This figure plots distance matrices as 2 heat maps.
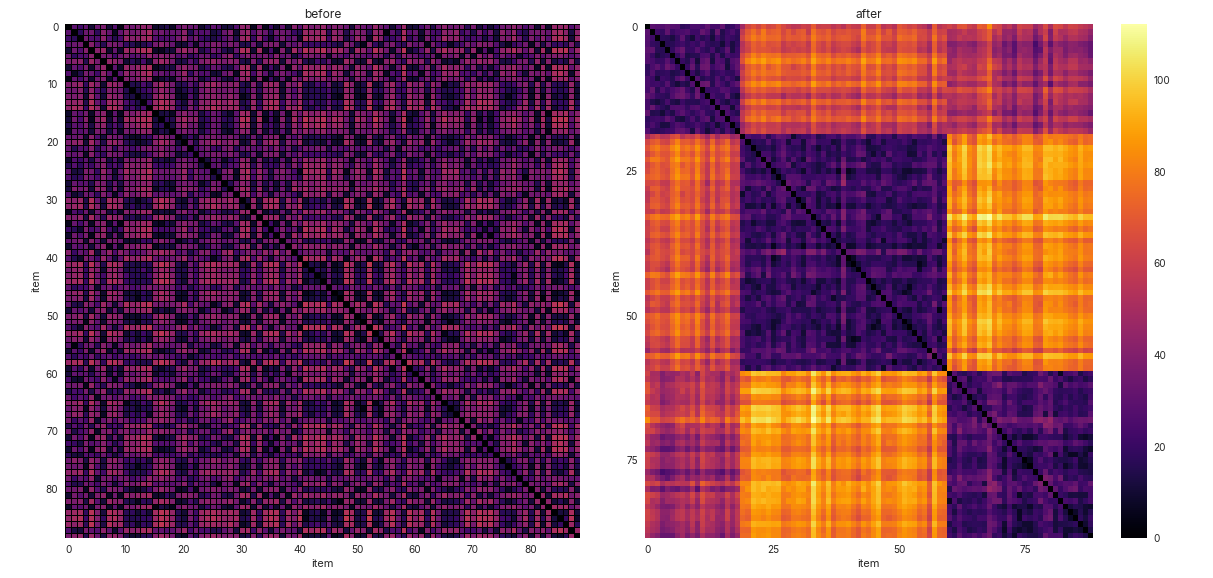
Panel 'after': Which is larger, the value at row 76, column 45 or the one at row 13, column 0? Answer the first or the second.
the first
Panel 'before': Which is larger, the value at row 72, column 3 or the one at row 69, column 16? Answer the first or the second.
the first
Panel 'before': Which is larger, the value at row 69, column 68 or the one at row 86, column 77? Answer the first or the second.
the first
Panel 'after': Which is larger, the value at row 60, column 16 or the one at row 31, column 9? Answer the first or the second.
the second
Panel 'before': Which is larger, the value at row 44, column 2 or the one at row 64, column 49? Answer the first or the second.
the first
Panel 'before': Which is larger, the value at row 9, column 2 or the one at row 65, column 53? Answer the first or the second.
the first
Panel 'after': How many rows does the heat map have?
89
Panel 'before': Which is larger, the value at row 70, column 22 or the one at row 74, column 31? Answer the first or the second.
the second
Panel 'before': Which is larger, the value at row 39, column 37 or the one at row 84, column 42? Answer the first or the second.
the first
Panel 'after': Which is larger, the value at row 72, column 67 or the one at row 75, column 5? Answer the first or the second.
the second
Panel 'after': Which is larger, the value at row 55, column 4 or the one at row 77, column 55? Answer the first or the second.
the second
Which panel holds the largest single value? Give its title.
after
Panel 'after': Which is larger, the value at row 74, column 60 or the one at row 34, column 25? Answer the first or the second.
the first
